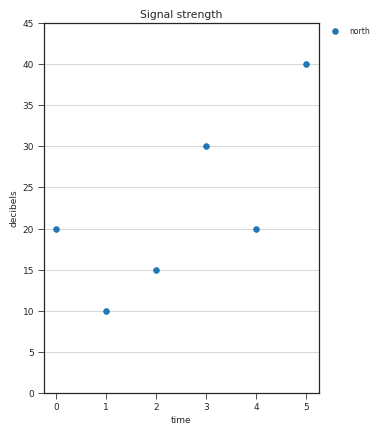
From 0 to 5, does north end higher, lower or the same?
higher
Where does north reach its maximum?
5
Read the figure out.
Title: Signal strength
x-axis: time, ticks 0 1 2 3 4 5
y-axis: decibels, ticks 0 5 10 15 20 25 30 35 40 45
Legend: north
Values:
north: 20 10 15 30 20 40
